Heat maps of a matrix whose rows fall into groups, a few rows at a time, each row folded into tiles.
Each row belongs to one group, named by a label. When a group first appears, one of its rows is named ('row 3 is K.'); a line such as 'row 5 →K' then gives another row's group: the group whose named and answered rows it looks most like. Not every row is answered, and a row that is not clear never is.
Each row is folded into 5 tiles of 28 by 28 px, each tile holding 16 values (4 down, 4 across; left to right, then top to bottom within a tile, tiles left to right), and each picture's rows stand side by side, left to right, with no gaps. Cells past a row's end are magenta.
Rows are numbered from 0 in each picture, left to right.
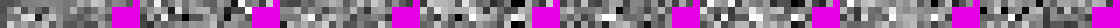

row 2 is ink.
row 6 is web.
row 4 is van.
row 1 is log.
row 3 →web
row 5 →web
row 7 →ink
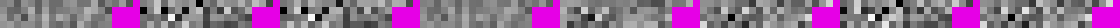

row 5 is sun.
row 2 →ink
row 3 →van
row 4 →sun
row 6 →ink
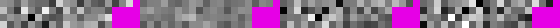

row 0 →sun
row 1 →van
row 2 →ink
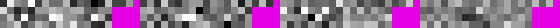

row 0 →web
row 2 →sun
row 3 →log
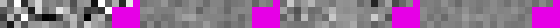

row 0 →log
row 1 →van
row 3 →van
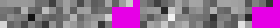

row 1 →ink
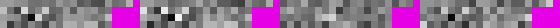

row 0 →sun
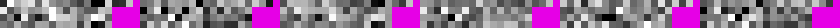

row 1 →ink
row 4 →log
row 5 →ink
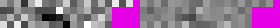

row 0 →log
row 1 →log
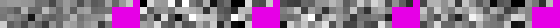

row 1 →web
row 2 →ink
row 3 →web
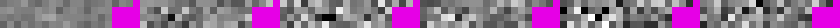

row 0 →van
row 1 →sun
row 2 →log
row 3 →ink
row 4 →ink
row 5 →ink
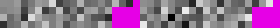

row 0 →ink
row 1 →sun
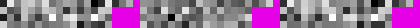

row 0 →web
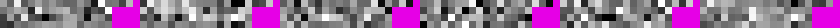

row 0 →log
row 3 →ink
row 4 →log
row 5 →web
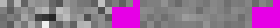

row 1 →van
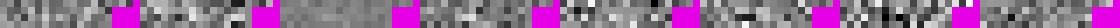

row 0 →van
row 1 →web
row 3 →van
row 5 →log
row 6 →log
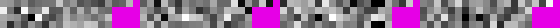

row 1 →van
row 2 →web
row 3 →log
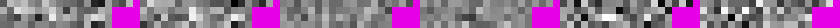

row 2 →van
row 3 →log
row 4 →van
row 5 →sun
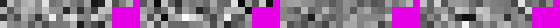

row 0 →web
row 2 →sun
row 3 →log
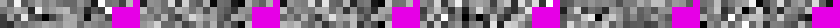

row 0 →log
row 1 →web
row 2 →web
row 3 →log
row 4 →ink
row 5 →ink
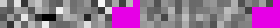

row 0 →log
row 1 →van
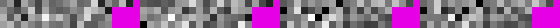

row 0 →van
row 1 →ink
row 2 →ink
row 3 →ink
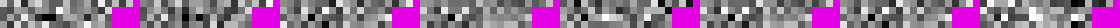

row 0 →log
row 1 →log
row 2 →sun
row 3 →sun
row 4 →van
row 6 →sun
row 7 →web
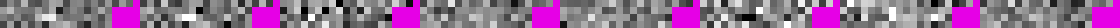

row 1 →van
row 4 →ink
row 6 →web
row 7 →web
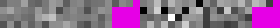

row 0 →van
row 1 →ink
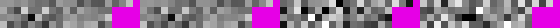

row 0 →sun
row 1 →sun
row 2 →ink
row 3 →log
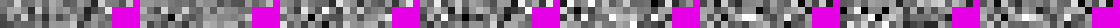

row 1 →sun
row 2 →sun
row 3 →log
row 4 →web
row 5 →van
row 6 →ink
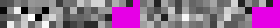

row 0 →ink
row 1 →van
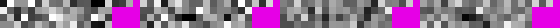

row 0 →web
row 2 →log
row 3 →log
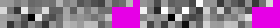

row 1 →sun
